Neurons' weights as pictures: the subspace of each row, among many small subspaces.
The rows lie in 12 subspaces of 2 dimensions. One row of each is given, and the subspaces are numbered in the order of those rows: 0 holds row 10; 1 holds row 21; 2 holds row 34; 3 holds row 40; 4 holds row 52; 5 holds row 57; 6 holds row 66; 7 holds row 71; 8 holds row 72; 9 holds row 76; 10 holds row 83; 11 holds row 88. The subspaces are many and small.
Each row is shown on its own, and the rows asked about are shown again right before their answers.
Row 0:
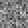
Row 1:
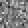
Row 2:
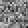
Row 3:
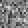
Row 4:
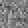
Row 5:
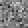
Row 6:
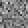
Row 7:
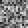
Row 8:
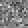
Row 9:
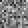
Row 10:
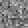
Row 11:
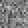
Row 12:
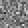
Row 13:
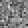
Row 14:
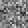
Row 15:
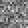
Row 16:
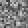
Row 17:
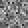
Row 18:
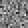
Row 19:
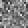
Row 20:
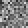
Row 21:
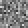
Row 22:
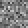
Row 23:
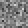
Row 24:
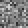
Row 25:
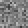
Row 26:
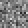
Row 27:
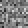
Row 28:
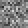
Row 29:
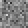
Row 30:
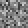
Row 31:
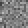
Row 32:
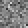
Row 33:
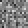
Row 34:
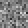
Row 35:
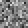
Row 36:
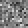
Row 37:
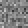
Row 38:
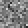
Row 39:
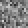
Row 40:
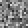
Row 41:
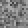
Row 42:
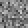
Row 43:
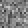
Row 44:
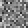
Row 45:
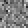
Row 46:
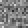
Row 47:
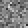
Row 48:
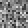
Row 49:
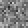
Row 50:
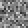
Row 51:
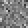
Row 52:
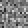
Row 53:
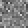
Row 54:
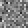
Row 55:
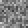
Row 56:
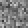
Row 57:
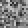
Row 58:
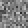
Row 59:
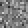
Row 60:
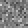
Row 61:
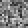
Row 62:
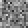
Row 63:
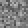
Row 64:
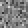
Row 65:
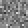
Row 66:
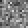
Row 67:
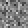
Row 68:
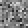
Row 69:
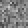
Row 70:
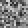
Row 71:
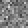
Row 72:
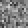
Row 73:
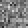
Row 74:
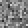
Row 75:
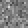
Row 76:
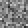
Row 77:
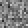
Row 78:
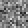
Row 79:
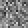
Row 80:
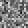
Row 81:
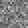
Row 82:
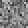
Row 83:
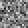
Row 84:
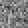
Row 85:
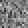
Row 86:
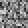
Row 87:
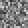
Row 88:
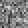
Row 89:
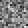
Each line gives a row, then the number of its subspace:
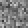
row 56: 8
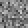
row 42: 0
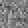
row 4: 11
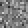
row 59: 7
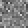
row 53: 0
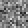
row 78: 2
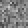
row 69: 8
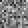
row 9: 2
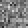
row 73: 10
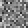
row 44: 3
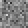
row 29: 6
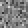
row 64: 7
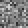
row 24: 1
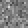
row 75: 7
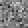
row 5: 6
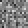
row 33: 2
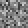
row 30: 5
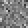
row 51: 9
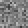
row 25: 1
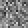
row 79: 5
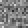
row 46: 4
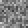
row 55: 4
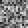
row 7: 4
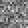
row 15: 10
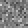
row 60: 6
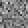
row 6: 0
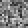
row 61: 0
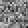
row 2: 10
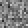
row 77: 3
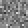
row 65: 1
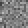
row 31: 7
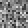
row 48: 2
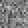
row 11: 11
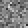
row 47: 9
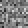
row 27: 4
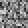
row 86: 10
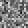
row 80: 3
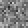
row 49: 8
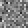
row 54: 3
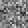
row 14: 2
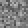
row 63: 5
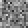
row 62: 6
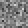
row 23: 1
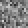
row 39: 8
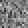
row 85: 11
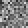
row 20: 7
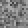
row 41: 5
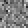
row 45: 9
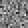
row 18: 1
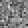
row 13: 3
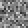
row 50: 10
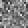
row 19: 0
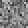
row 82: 0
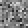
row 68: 6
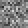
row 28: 11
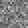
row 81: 10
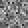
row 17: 8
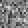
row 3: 11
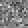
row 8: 6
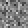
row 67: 5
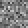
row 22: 10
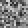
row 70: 5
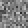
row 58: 4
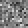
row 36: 6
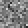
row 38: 9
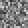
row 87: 8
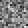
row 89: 9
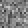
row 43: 11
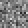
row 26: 2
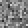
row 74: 3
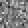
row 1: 7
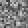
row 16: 5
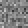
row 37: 4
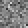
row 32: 9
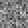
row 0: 2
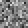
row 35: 7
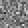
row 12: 1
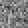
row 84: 11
